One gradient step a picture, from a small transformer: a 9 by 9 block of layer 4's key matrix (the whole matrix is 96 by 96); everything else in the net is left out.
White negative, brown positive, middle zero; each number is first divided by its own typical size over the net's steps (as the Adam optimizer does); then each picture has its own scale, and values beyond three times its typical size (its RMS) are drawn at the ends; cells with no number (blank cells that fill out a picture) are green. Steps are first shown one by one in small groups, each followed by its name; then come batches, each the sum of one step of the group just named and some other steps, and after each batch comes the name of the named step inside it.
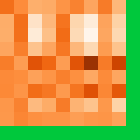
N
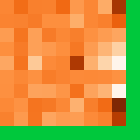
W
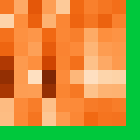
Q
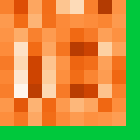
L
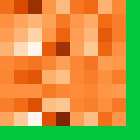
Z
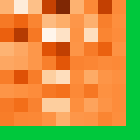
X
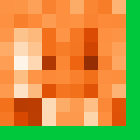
L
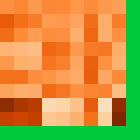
Z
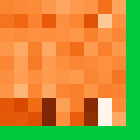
L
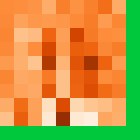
Z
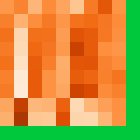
L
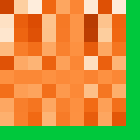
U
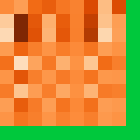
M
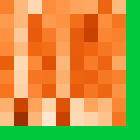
U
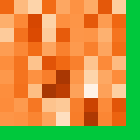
U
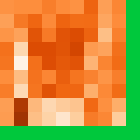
M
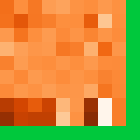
M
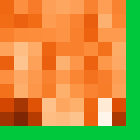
M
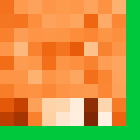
U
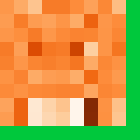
U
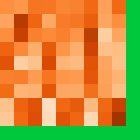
M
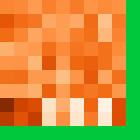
U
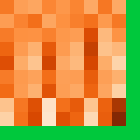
U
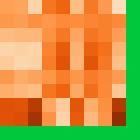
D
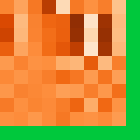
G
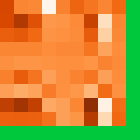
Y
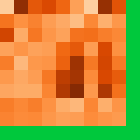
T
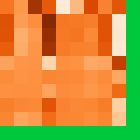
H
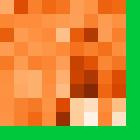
T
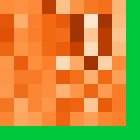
G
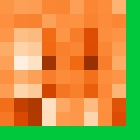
D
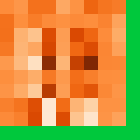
H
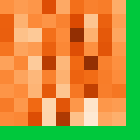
G
